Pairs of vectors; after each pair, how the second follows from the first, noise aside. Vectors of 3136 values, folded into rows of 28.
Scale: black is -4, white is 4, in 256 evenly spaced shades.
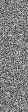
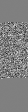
partly zeroed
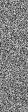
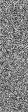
sign-scrambled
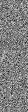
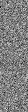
wrapped around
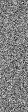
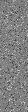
partly zeroed
